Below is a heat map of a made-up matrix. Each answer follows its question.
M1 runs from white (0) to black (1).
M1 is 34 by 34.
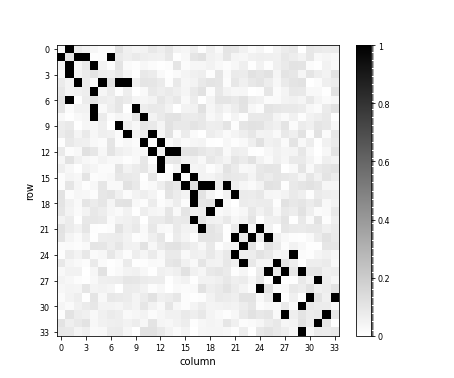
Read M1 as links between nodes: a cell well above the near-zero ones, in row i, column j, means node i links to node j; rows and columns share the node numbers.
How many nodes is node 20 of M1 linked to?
1
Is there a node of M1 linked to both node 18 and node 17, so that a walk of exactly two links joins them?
yes
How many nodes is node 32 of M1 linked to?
1
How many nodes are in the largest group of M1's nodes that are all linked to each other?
2
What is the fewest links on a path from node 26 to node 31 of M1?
2
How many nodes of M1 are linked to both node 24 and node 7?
0
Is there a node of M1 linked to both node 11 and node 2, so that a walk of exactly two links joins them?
no
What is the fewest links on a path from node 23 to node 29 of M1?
4
